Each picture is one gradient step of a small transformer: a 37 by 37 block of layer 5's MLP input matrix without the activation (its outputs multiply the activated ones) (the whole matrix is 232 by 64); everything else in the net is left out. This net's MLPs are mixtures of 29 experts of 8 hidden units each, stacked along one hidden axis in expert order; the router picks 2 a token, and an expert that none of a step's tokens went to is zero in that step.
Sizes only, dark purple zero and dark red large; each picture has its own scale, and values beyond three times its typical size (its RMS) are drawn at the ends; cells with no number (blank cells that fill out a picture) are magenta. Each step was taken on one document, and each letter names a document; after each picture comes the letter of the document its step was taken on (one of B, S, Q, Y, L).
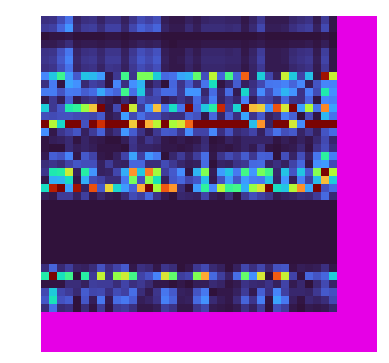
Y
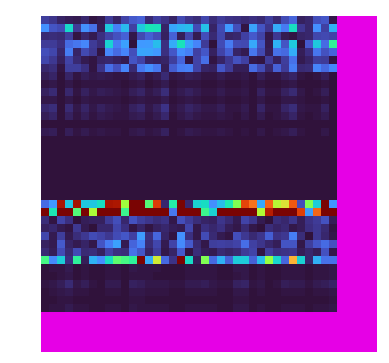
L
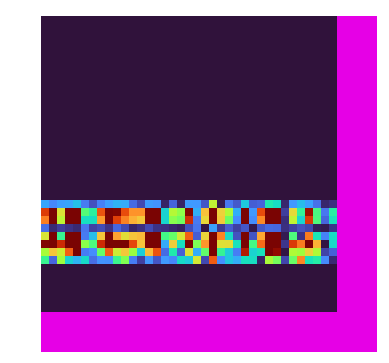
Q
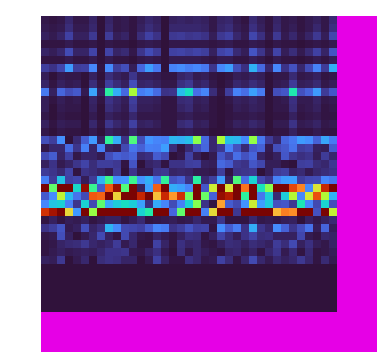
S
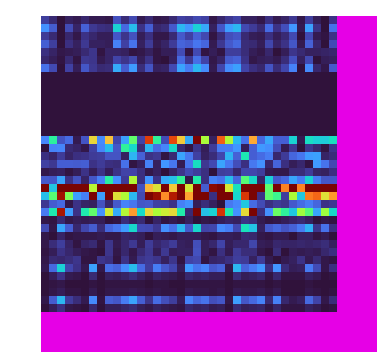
S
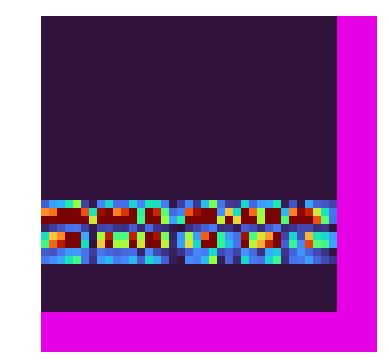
Q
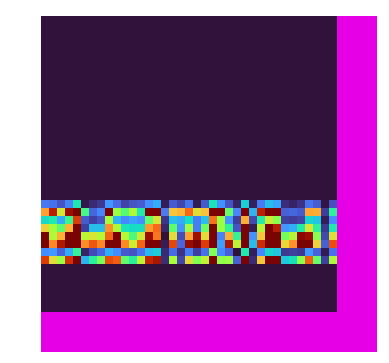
Q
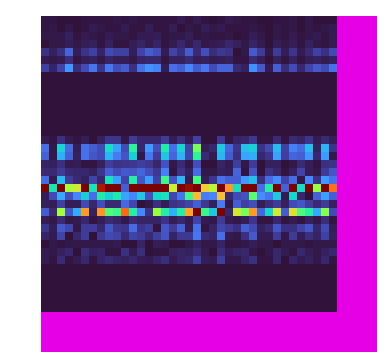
S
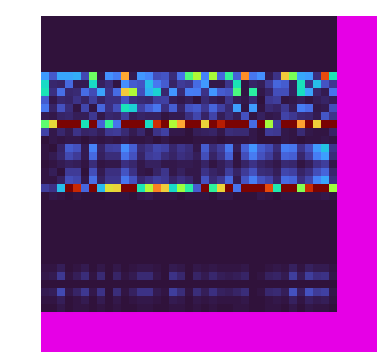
Y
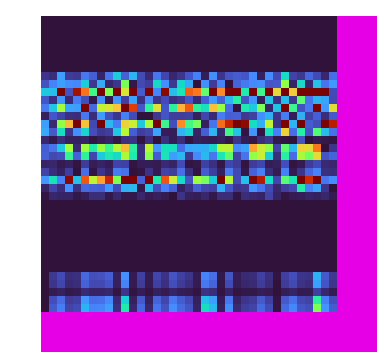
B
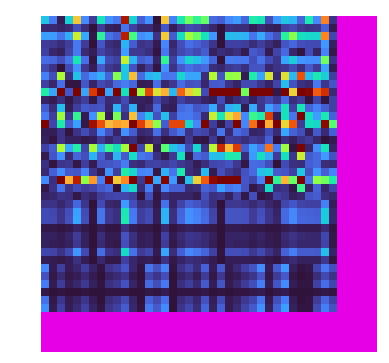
B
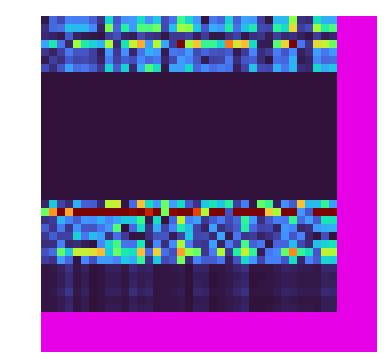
L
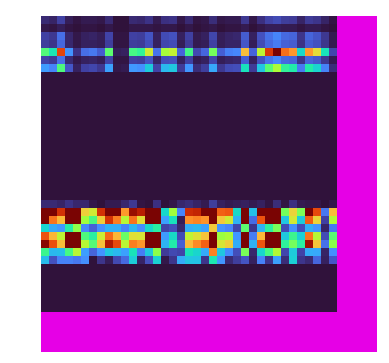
Q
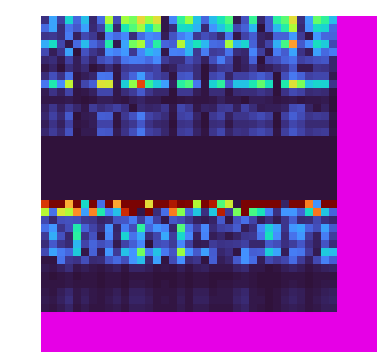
L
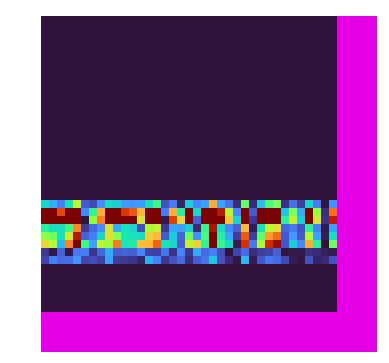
Q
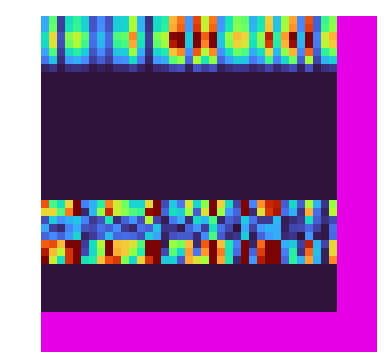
Q
